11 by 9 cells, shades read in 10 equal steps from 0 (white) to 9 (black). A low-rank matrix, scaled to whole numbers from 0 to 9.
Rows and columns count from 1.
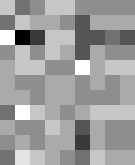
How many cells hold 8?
0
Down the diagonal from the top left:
2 2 7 2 4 4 4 2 4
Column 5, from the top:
2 4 2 3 4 3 3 4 3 3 4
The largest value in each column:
5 9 7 4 4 7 6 5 6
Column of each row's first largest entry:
2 6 2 6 4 2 3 1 6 6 1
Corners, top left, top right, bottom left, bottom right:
2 4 5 3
